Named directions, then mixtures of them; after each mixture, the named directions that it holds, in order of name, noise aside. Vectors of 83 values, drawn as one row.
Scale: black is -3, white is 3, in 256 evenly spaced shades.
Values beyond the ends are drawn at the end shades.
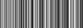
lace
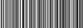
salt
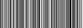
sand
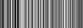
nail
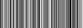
sand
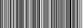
sand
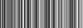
lace, salt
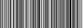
sand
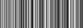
lace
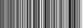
lace, sand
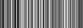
nail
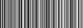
salt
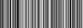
nail, sand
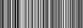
nail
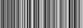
lace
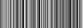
salt, sand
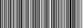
salt, sand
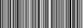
nail, sand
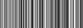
lace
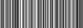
nail, salt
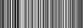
nail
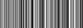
lace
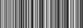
lace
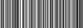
nail, salt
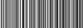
salt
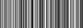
lace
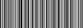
lace, salt
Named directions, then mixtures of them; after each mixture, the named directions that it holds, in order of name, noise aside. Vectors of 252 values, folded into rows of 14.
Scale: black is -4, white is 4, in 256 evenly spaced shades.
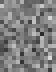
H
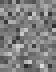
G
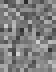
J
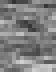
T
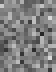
H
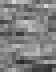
T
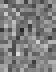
J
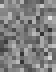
H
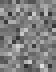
G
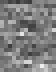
G, T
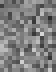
H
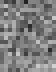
J, T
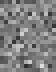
G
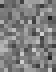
H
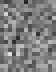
G, J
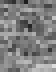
J, T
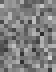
H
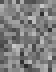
G, H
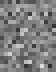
G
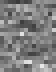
G, T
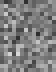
G, J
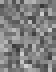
G, H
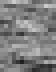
T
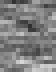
T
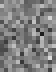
H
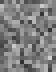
G, H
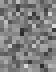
G, J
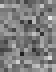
H, T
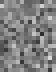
H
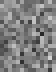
H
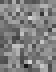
G, H
